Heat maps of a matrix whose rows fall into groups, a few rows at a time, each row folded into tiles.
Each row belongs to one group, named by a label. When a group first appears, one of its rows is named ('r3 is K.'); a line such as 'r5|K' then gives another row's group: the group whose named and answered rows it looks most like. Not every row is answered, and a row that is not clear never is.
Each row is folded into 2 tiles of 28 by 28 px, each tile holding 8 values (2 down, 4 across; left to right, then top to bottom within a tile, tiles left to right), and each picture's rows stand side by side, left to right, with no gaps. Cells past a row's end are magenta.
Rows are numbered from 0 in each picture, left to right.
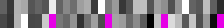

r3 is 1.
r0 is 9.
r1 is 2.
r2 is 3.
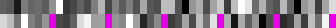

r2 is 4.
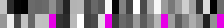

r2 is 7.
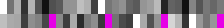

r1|2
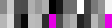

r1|7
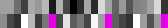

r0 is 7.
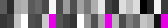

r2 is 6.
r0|9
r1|7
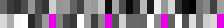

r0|4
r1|7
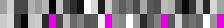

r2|4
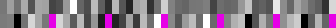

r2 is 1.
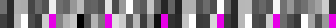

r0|9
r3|9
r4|9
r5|7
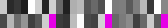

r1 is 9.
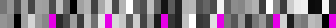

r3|9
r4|2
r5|6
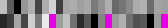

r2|3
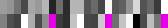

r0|7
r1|9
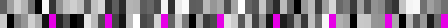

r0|6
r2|9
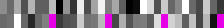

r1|7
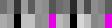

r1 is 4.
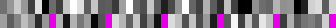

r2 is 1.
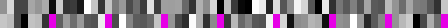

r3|7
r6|4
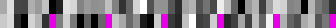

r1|3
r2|3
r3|9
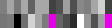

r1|7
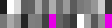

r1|7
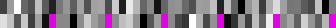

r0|1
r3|7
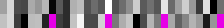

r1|9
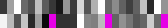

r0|1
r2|2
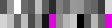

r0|1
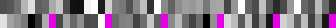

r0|3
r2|2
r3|3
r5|1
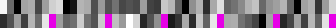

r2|4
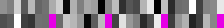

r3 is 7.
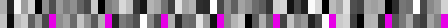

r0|6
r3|6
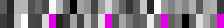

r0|9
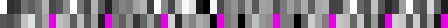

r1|1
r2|2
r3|6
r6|1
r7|1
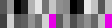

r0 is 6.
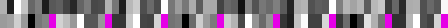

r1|4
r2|9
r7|9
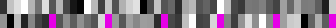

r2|6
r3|9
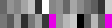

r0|2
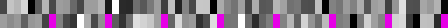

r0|6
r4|4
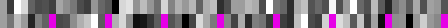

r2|3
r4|2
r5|9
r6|1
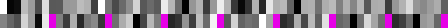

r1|2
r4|2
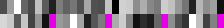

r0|1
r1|4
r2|3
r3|7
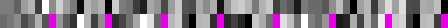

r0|2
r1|7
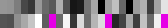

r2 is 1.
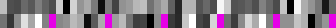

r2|3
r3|9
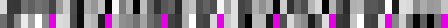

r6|9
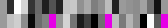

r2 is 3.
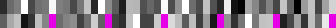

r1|2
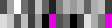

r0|1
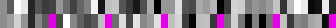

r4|3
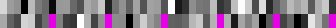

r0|7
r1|7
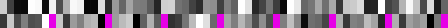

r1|6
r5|3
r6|6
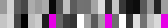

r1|7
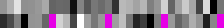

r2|3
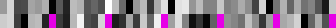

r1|9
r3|3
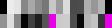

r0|3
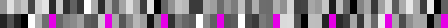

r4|4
